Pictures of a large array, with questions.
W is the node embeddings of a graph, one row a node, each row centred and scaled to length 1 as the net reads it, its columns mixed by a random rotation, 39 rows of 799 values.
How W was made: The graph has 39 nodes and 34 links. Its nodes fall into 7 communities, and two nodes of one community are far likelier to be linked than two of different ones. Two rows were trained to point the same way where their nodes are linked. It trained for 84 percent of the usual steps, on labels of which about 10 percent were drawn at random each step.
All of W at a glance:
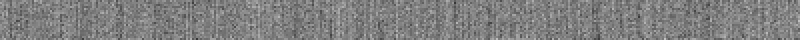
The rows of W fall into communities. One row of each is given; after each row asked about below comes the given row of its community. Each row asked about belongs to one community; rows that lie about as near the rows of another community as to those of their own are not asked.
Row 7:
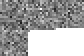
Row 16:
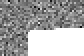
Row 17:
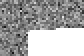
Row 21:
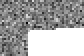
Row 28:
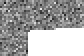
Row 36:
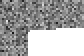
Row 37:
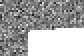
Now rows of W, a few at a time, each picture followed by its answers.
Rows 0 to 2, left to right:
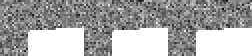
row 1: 7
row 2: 7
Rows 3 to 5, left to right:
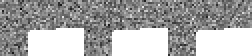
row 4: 21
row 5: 28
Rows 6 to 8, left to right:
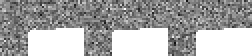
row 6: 36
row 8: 16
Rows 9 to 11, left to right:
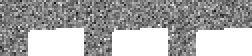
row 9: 37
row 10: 28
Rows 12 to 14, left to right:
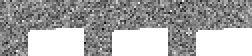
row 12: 21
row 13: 28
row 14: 7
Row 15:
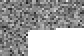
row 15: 17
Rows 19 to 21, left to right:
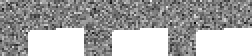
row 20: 17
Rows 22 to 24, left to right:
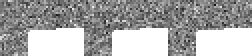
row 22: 17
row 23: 21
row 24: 37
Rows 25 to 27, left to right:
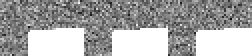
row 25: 36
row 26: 17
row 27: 28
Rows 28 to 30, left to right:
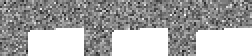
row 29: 37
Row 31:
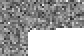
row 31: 36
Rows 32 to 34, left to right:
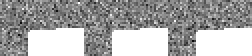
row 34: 21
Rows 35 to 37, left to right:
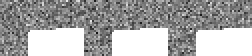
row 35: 36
